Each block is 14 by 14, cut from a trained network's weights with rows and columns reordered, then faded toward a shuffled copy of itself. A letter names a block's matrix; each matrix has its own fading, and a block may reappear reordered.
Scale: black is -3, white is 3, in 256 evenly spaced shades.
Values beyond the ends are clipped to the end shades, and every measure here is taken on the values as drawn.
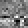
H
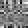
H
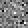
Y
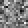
H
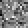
Y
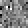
Y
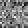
H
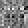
H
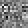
H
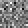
Y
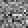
H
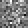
Y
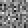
Y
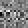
H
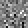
Y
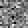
Y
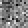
Y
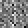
Y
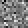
Y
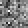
Y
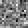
Y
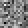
Y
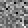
Y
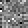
Y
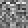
H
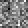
Y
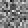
H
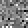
Y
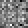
Y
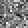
Y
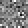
Y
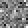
Y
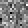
Y
